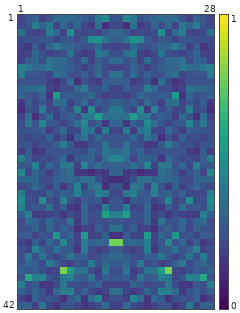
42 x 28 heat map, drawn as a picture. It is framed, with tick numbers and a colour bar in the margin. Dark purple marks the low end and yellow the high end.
Grain: fine. Mirror symmetry: left to right. Seam: none. Average level on the scale: 30%. Histogram: skewed, a long tail of high values. Slope: none. Stripes: none.
